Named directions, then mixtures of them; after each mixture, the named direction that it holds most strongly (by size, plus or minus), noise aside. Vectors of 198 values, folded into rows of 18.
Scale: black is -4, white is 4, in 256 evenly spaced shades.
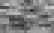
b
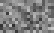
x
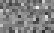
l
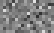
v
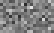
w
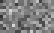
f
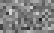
x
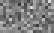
w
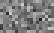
x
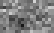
b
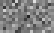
v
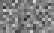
v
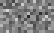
v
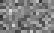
f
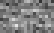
b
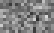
l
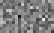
w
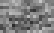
b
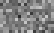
l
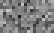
w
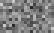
x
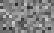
w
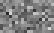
w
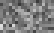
x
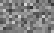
w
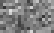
f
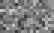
f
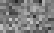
x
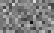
v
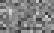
f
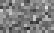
l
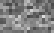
b
